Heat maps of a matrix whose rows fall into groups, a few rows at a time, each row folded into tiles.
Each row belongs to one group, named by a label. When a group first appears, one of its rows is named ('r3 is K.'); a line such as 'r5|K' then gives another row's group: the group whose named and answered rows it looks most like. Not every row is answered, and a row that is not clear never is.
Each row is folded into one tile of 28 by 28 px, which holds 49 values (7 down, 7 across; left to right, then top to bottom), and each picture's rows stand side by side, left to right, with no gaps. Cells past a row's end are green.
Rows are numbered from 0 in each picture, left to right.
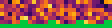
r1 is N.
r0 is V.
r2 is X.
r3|X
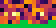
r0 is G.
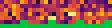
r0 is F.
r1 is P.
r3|G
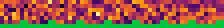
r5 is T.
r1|F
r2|P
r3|X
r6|X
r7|X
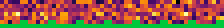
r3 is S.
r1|G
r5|S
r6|N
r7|P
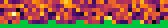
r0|G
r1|F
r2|F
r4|T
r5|T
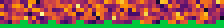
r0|V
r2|T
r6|G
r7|F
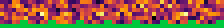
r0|V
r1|X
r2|G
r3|S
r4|T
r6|G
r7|N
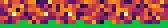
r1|S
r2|X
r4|X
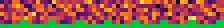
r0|V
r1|T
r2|T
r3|S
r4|V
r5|P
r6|V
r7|S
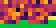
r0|N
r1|P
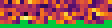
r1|P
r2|G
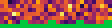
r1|T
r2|T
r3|V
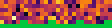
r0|T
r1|P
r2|S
